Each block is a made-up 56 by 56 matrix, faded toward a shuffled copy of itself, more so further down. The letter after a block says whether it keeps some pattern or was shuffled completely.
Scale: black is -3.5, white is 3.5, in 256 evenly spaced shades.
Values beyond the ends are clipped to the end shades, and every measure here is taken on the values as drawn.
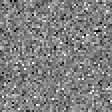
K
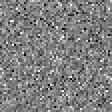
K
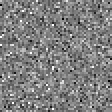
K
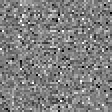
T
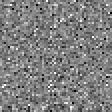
T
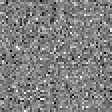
T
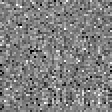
T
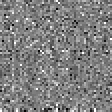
T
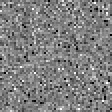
K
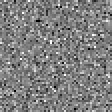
K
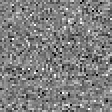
T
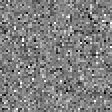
T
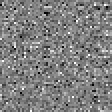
T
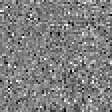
T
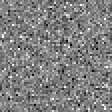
K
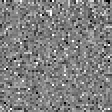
T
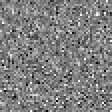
T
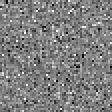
K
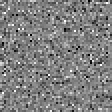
T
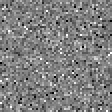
K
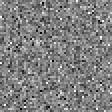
K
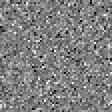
K
